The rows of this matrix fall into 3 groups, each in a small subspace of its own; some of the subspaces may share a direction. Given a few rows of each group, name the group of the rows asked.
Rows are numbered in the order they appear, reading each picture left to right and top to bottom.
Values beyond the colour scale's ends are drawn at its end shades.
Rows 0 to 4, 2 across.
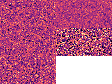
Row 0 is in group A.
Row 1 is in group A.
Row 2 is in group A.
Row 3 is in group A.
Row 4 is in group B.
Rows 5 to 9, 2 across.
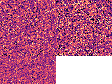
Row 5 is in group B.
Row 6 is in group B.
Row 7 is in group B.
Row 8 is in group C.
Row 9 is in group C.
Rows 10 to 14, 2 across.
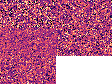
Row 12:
C
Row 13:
A
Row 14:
A
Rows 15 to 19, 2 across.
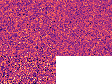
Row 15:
B
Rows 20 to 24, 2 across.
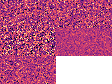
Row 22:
B
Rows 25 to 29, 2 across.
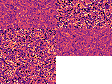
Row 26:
B
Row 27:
A
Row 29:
A
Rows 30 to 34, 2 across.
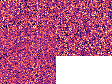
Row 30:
C
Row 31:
A
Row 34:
B
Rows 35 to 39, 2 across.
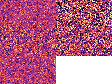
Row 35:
C
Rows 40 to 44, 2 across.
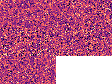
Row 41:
A
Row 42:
C
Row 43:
C
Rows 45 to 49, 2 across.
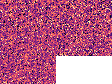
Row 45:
B
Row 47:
B
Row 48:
C
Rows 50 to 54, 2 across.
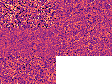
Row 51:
C
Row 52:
C
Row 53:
C
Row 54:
A
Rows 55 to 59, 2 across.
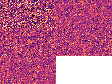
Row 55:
C
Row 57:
B
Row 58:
A
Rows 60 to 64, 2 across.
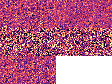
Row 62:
B
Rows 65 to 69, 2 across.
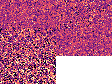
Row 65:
C
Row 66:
C
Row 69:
A
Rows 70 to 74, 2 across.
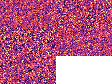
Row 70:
B
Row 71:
B
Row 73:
C
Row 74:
B
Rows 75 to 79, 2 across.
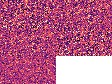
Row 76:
C
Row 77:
C
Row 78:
B
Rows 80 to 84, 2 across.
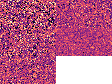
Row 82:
C
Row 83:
B
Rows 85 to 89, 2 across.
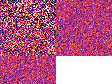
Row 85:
B
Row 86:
C
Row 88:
B
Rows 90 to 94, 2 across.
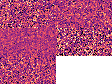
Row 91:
A
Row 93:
C
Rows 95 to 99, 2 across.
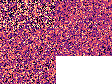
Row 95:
B
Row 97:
B
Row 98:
A
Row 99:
B
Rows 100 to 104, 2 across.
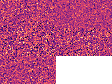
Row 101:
A
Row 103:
C
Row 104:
B
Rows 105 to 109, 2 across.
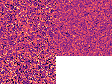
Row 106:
B
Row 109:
A
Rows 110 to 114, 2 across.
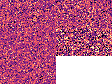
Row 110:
C
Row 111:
B
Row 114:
B
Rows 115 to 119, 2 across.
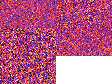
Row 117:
A
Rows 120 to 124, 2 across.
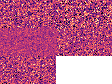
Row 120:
B
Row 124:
B
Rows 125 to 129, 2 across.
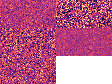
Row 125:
A
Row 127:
B
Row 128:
C
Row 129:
A
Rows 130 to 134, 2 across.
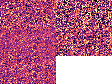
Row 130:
A
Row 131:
A
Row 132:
C
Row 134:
C
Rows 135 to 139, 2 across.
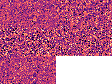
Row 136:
B
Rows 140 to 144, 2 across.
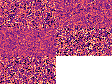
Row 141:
C
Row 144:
A
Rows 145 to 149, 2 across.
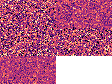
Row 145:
A
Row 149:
C
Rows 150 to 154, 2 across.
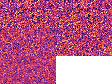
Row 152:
B
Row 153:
A
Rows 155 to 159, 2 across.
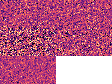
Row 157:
C
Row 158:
A
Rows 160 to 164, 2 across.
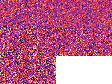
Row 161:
A
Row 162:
C
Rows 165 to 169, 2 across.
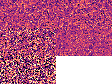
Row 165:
B
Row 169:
A
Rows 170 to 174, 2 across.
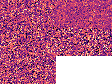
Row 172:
A
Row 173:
B
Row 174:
C
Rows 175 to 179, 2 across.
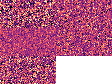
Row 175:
B
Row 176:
B
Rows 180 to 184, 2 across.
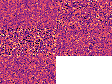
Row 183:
C
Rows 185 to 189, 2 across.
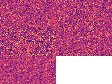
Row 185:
A
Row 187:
A
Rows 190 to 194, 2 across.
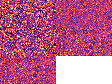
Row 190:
A
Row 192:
A
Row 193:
C
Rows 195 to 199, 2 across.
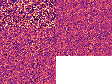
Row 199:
B
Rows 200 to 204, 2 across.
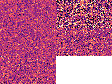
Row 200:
B
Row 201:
B
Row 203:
C
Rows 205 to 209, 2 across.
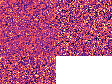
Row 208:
A
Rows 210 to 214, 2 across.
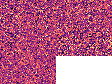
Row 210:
A
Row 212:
A
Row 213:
B
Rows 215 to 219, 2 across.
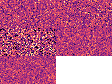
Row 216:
A
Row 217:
B
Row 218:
B
